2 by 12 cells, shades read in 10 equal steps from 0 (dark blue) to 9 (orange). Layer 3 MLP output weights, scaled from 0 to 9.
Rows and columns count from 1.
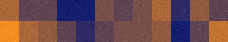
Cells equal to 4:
4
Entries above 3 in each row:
5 7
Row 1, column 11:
5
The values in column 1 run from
6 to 9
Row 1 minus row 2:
-3 -3 -2 -3 -1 1 -1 0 1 1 2 -4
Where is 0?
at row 1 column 4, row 1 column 5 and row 2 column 10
